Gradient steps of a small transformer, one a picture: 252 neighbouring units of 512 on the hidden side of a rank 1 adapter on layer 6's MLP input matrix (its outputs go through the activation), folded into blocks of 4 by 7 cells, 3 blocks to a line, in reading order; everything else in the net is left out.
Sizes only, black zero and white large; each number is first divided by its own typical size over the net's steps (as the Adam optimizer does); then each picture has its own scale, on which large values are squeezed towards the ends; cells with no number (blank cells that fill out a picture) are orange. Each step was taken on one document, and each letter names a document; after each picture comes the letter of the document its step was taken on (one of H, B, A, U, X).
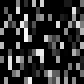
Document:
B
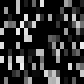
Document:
B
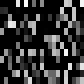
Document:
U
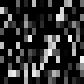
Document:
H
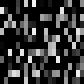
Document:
H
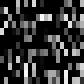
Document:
U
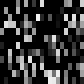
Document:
B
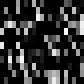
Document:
B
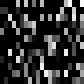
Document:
U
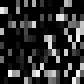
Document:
H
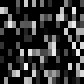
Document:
H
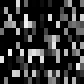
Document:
H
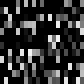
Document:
U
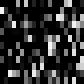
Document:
H
